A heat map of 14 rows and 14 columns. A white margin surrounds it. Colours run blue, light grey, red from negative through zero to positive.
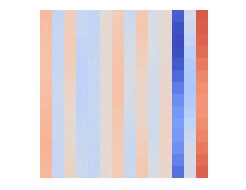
Slope: none. Grain: streaks running down. Average level on the scale: 50%. Seam: vertical, 80% of the way across, the left part calmer.
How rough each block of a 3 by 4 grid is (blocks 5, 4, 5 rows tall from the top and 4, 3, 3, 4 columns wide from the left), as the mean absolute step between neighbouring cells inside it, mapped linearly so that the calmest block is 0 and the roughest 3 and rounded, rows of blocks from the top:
1003 | 1002 | 1002
